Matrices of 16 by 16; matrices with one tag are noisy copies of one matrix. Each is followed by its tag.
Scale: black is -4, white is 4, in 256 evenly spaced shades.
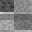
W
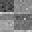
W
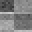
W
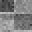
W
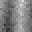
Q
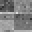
W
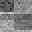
W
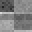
W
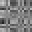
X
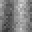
Q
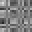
X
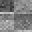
W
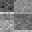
W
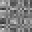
X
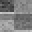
W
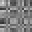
X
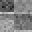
W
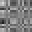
X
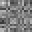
X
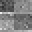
W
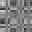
X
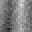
Q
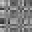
X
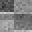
W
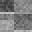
W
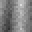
Q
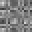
X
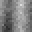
Q
